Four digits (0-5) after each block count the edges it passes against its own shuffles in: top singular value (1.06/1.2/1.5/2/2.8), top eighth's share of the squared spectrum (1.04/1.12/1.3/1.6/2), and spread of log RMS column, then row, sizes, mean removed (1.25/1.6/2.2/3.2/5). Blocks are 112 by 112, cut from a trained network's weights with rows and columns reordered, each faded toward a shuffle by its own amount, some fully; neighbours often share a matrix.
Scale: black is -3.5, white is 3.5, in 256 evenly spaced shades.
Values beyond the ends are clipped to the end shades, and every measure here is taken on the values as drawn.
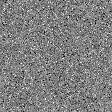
0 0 0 0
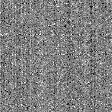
3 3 1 2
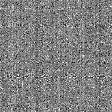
3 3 0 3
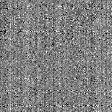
3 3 1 3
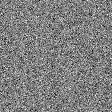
0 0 0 0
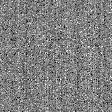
3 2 1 1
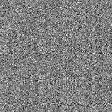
3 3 0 2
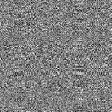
4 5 2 3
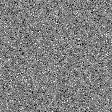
0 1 0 0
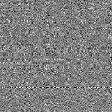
3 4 2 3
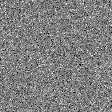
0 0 0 0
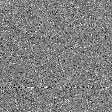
2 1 0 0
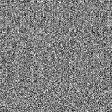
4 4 1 2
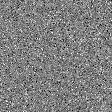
0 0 0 0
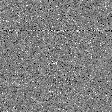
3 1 0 1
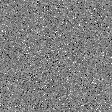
1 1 0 0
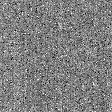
2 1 0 0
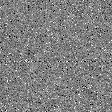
2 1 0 0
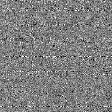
3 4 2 3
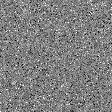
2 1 0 1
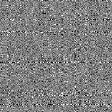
4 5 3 4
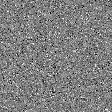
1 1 0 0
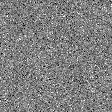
1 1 0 0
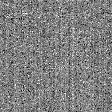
3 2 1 1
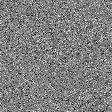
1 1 0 0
